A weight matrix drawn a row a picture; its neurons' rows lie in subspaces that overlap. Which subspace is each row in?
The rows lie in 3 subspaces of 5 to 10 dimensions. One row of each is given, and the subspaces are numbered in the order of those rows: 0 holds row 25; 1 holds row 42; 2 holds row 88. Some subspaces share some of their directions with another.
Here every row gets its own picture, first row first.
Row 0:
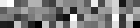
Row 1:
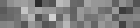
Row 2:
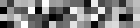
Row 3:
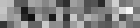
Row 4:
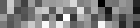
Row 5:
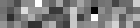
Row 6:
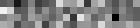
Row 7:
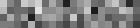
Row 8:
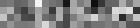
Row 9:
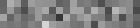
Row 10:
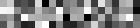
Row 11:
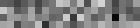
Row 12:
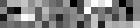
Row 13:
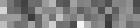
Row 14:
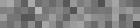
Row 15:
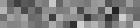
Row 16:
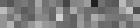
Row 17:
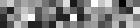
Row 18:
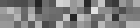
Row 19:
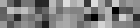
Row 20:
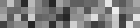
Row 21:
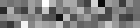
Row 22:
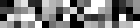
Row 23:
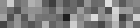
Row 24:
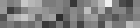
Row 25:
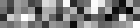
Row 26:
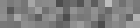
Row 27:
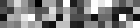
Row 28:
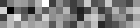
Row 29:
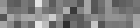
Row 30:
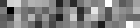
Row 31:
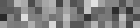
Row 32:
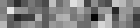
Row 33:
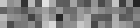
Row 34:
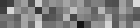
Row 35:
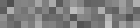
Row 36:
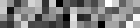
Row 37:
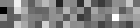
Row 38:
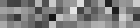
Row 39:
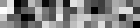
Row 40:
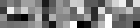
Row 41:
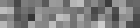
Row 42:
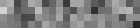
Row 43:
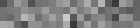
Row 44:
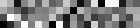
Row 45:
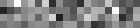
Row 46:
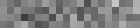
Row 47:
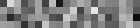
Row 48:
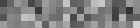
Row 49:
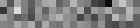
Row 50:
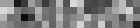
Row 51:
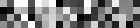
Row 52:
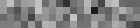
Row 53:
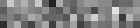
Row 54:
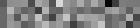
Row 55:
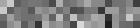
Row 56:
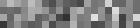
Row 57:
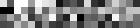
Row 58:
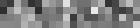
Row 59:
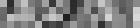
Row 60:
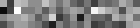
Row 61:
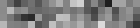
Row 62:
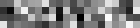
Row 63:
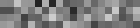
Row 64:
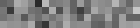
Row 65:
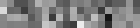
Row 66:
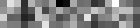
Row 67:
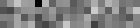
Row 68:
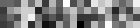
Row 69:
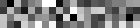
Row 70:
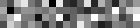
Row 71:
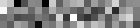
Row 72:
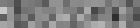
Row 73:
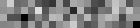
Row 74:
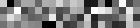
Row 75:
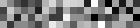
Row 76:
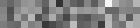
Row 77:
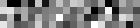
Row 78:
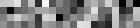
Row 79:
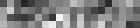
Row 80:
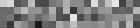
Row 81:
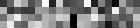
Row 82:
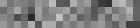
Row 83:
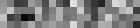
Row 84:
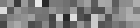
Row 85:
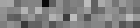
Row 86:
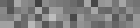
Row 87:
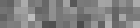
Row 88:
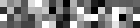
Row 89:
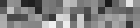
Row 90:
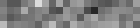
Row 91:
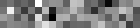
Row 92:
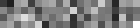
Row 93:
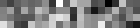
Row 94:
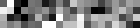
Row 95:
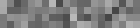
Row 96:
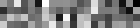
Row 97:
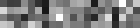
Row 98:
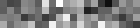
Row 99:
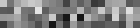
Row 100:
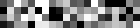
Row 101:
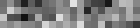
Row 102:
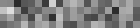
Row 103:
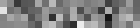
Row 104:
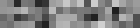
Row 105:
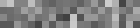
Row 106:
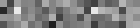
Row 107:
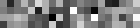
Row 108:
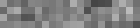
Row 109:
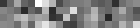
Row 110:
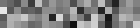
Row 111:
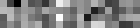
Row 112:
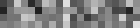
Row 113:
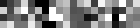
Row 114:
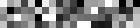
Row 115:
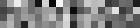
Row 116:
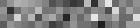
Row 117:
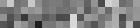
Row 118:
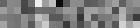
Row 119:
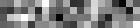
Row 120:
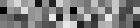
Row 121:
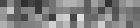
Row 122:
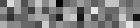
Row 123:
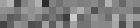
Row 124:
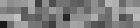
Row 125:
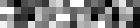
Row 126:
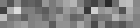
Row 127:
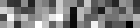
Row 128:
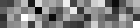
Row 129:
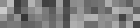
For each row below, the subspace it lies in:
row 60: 1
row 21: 2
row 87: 0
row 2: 2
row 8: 0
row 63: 2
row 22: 1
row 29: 2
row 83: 0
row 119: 0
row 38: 2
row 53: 0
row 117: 2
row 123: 2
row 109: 2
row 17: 0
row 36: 0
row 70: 2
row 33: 0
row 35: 0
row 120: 0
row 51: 1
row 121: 1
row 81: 2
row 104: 2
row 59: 2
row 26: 0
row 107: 2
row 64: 2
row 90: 2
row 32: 0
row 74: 1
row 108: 1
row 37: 1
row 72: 1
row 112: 1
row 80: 0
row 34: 0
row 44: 2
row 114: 0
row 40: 0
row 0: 0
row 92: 0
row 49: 1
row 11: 1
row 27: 2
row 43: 2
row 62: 2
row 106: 1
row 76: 0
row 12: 1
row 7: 1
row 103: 0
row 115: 0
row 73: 0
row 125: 1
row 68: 0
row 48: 1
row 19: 2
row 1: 2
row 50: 1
